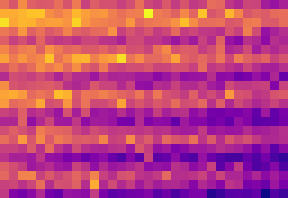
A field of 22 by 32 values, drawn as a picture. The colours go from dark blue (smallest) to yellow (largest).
Stripes: horizontal, repeating 5 times. Average level on the scale: 50%. Ninth with the lowest average: bottom right. Slope: up to the top left. Ninth with the highest average: top left.
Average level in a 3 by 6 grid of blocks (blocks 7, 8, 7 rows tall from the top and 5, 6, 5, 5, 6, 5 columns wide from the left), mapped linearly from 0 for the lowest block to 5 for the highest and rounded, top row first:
554433 | 432221 | 322110
